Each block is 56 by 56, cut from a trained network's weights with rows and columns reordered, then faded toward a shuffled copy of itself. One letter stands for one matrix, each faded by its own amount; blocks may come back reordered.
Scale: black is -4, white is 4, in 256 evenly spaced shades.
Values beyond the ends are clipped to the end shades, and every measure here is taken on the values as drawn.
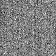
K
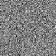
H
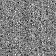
K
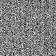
K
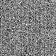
K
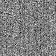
K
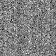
K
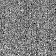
K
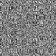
H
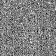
K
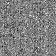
K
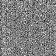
K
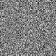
H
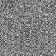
H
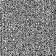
K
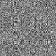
H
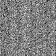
K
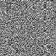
H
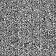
K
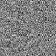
H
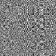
H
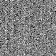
K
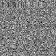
H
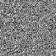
H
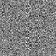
H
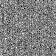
K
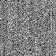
K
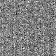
K
